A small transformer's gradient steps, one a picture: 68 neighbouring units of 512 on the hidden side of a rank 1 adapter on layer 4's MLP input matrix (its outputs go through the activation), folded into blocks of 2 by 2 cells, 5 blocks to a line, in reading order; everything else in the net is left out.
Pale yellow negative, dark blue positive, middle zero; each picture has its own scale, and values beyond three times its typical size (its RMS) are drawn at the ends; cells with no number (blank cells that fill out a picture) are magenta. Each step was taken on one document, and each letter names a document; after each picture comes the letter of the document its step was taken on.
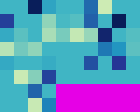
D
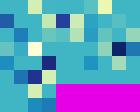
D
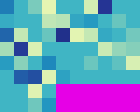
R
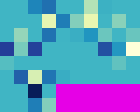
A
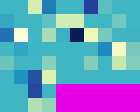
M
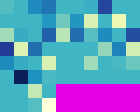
R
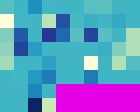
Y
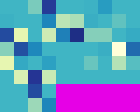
M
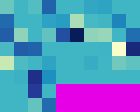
M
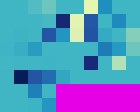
A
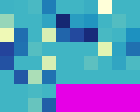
R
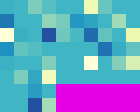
Y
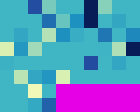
A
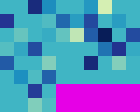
D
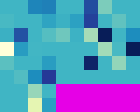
D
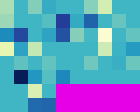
R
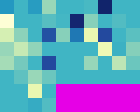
R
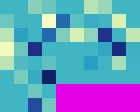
Y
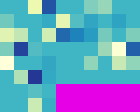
M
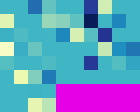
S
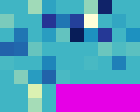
A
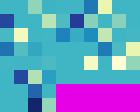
D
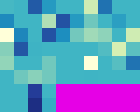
Y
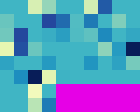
A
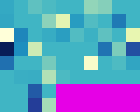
Y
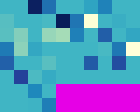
S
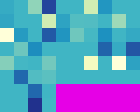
Y
